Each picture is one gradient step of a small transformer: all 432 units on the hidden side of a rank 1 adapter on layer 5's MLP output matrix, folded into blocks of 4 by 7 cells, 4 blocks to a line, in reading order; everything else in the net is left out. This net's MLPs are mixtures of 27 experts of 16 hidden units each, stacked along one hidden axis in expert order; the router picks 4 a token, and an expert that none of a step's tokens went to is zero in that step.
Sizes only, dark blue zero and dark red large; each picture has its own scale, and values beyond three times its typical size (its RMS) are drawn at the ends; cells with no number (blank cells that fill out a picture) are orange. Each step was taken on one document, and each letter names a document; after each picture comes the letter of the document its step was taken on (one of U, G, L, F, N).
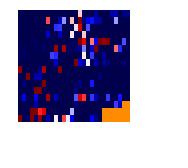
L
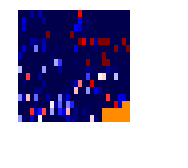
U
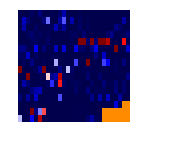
U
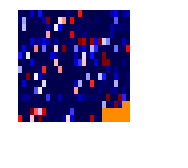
L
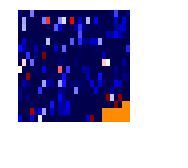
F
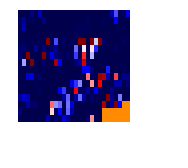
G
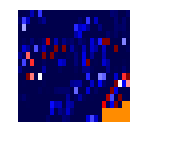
G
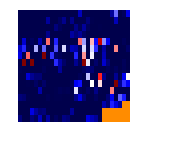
G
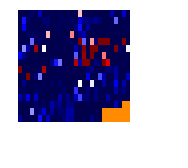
L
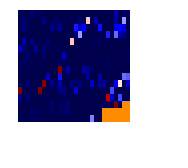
F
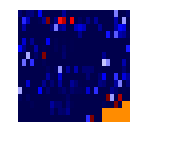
F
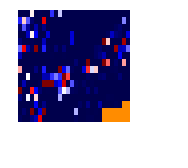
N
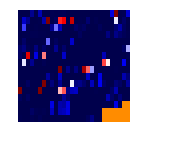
F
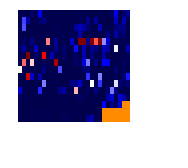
G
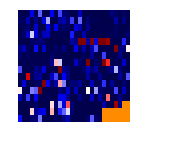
U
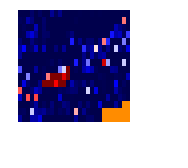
N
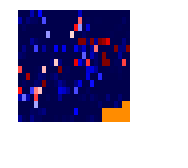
U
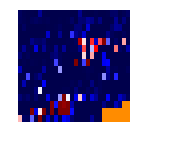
L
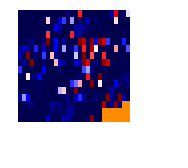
G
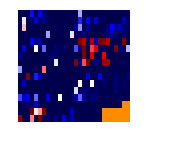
L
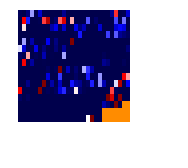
F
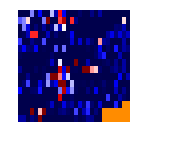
N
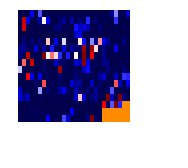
G
